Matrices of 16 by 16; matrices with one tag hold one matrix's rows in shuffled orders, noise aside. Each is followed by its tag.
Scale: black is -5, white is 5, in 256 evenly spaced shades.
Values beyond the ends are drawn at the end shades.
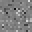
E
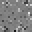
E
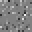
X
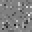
E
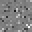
E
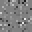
X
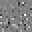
X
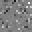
E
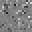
E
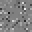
X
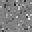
E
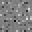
E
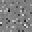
X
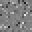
X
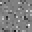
E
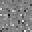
X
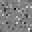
E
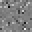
X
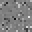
E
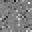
E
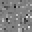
E
